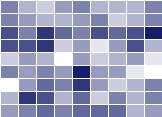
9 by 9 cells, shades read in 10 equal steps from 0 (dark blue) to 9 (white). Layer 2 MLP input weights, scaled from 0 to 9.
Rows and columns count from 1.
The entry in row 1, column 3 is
7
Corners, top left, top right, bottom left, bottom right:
4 4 5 5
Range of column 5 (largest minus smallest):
5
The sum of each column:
43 37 33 49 30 47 46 47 44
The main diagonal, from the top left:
4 5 1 7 5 5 7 6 5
